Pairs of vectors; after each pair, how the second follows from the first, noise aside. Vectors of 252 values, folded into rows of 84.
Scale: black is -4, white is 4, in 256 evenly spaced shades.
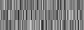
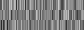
shuffled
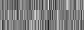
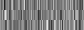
shuffled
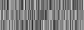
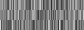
reversed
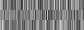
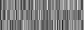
shuffled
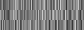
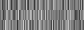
reversed
